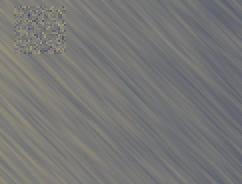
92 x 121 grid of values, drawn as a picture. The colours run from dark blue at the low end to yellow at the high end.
Roughest part: top left. Grain: diagonal, down to the right. Slope: up to the left. Histogram: bell-shaped. Odd patch: rougher, in the top left. Odd rows or columns: none.
